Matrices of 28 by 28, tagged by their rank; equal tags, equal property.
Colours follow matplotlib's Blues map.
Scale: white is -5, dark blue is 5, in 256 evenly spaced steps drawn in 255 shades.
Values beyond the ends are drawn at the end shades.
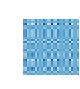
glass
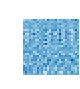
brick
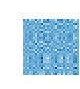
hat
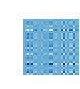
glass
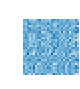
brick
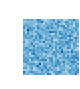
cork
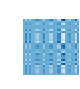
glass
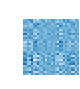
hat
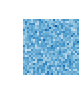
cork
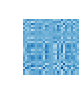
hat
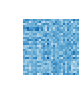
brick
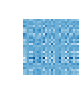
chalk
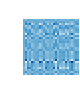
chalk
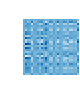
chalk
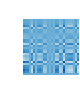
glass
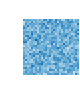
cork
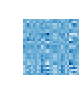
hat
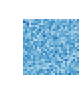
cork
